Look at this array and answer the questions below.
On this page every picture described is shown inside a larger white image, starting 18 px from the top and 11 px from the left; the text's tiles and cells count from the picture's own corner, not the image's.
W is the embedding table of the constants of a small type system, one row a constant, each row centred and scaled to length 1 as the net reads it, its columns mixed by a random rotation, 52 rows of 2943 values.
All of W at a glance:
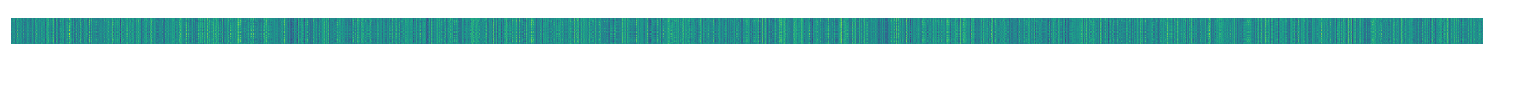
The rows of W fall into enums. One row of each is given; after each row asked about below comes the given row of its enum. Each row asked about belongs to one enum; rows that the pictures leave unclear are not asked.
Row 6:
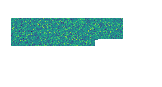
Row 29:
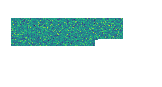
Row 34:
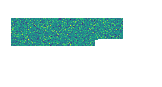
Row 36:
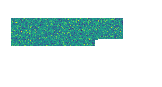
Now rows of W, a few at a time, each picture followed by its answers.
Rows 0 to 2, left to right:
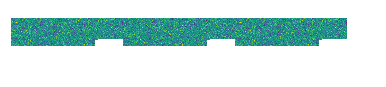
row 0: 36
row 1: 34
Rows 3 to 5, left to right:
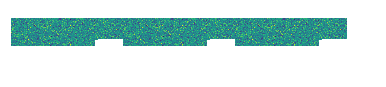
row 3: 34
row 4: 34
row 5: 34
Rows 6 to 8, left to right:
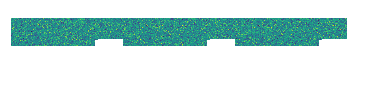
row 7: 34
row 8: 29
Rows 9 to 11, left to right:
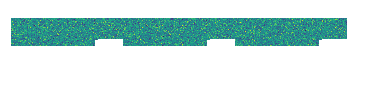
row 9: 29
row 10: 34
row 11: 36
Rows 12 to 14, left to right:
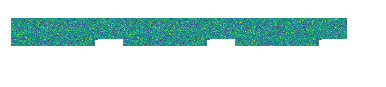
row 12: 29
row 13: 29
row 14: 36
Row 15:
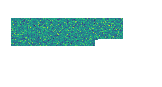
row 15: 29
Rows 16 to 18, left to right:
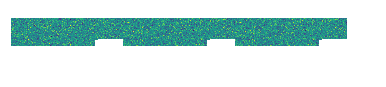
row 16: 34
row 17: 36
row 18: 36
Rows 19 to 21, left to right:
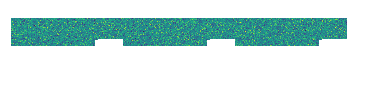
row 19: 29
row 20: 6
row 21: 36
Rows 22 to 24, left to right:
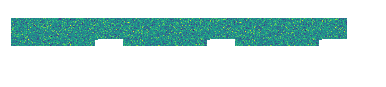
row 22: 34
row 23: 36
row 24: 36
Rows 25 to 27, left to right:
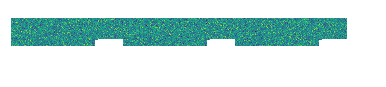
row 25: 36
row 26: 29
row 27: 6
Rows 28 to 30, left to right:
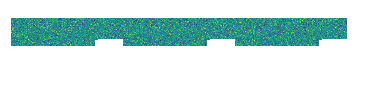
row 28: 34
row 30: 36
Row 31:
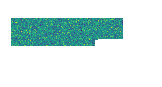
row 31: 36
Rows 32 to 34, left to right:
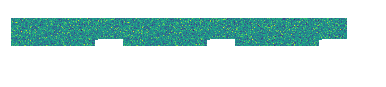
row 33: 36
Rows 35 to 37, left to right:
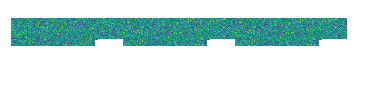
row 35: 29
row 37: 36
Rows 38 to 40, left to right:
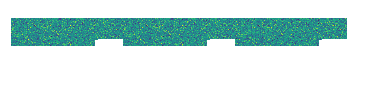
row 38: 34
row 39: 34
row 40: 29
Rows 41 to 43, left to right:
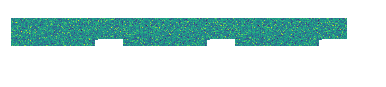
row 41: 36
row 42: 29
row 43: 29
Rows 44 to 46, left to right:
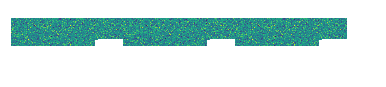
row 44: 34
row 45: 29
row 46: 34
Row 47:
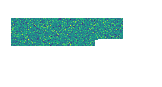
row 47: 34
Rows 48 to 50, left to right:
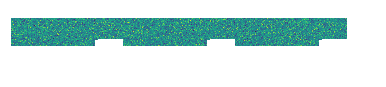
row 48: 29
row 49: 36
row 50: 6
